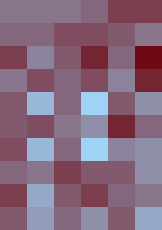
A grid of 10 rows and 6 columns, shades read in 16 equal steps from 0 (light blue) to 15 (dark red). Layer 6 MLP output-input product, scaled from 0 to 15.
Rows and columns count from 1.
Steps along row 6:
up down down up down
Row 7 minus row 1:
3 -5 1 -8 -5 -6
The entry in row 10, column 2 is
4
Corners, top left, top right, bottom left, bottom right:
7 11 9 3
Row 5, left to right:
9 2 8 0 9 5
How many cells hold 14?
0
